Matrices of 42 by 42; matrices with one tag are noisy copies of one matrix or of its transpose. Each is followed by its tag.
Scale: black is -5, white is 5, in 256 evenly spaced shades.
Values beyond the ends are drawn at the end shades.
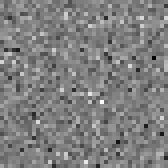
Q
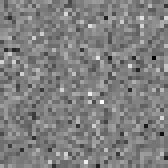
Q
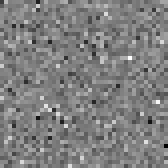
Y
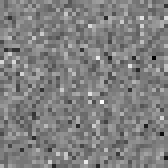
Q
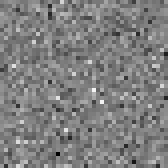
Q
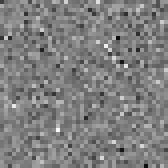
Y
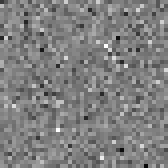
Y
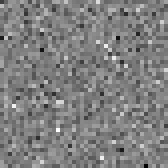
Y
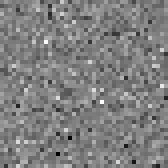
Q
